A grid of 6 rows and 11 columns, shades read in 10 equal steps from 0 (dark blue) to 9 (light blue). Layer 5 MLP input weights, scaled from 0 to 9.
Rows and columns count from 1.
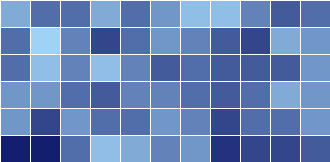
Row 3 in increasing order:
3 3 3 3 4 4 5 5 6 8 8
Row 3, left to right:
4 8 5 8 5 3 4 3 3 3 6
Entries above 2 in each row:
11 9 11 11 9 6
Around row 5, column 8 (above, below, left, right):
3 1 5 4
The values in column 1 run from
0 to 7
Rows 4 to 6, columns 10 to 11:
7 6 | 4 6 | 2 3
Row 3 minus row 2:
0 -1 0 6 1 -3 -1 0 1 -4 0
